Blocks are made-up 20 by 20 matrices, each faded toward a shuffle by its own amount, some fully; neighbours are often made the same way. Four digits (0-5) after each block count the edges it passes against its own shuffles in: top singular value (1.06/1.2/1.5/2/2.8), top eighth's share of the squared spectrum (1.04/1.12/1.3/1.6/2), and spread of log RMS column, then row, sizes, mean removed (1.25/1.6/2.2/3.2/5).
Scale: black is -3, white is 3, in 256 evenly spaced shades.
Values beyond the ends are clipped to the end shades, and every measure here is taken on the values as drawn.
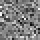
1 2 0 0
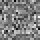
2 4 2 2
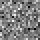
1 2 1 0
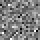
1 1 0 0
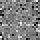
2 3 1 0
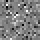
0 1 0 0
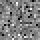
1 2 0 0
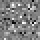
3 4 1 1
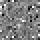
0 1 0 0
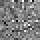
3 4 0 1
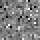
0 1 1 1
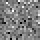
1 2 0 0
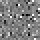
2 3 0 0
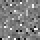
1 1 0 0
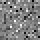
0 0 0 0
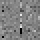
2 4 1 0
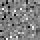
0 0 0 0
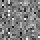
1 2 2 0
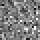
0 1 0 0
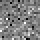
0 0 0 0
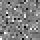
0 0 1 0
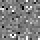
1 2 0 1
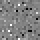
0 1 0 0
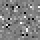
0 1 0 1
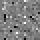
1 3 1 0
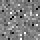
0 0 0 0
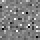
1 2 0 1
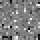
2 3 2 0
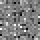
2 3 1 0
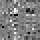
3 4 2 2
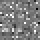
2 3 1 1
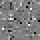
2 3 1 0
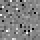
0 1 0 0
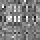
3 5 2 2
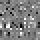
3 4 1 2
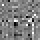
3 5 2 2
